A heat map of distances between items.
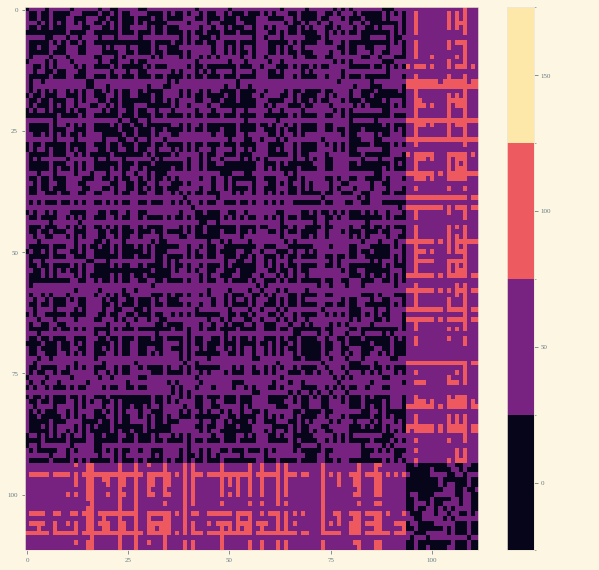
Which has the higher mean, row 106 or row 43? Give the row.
106
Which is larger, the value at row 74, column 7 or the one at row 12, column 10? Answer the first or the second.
the second
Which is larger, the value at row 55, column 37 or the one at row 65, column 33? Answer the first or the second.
the first
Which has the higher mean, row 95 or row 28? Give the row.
95
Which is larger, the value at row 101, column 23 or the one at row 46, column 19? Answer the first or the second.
the first
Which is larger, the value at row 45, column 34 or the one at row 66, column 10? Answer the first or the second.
the first
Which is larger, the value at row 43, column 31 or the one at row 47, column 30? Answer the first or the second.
the second
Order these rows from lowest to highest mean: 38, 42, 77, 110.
38, 42, 77, 110
